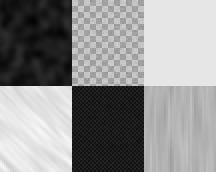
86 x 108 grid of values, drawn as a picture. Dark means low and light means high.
It is made of 2 by 3 panels. Panel 1,1: very low, blotchy, faint in contrast. Panel 1,2: high, checkered. Panel 1,3: very high, flat. Panel 2,1: very high, slanting down to the right, faint in contrast. Panel 2,2: very low, checkered, faint in contrast. Panel 2,3: high, streaked downward, faint in contrast.
